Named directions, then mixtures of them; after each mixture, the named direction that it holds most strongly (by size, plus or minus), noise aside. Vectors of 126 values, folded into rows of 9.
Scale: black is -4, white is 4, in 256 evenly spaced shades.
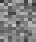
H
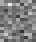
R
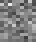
H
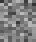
H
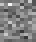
R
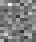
R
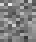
H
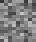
H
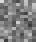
H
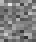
R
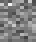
H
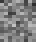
H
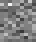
R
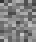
H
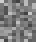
H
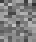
H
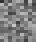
H
